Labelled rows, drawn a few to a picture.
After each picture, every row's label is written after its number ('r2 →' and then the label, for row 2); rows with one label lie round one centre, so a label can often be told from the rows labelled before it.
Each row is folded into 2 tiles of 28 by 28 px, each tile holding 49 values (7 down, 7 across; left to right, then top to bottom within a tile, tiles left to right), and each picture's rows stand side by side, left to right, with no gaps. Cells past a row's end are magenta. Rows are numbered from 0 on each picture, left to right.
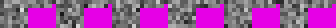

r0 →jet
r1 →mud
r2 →jet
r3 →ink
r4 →jet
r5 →jet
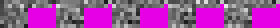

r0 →jet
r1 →ink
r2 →ink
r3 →ink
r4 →ink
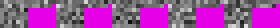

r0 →jet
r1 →ink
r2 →ink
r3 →ink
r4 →mud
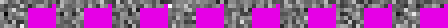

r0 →mud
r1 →jet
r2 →jet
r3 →ink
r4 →jet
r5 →jet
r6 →mud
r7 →mud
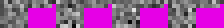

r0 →jet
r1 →mud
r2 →ink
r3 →jet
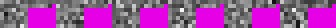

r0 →mud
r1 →ink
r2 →jet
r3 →mud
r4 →jet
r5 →mud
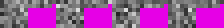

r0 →jet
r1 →ink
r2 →mud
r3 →jet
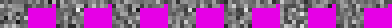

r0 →ink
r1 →jet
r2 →jet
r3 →jet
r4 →jet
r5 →mud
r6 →jet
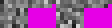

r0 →jet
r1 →mud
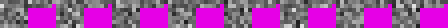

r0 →ink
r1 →mud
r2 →jet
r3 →mud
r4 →jet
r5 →mud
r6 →jet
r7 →jet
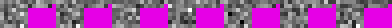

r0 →mud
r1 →mud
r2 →ink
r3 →ink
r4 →mud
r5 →jet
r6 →mud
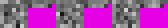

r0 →mud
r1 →mud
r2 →mud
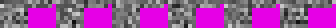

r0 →ink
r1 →mud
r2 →jet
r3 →mud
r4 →ink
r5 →ink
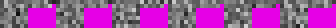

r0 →jet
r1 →jet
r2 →ink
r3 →jet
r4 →mud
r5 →jet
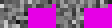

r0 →ink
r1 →jet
